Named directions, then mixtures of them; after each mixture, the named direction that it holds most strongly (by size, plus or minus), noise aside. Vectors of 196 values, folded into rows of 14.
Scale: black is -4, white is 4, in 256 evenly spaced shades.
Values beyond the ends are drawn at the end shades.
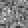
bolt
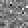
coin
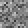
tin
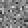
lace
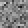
tin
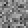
tin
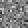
lace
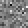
coin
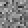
tin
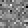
coin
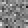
tin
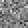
lace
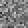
tin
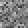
tin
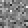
coin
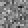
bolt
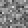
lace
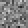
bolt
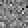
coin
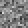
bolt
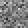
tin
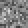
bolt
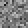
tin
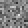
lace
